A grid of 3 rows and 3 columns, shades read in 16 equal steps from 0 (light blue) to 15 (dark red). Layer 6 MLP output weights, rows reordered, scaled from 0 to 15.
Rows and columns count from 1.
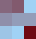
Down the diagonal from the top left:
8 4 15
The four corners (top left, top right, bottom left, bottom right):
8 0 1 15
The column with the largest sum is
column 3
